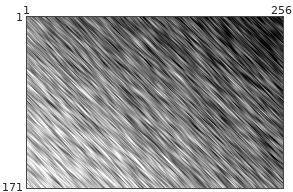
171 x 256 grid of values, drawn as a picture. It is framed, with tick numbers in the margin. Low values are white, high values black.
Ninth with the highest average: top right. Ninth with the lowest average: bottom left. Grain: diagonal, down to the right. Average level on the scale: 50%. Slope: up to the top right.
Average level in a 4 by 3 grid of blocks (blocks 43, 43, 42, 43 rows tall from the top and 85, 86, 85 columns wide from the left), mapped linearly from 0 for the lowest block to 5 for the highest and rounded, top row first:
345 | 234 | 123 | 013
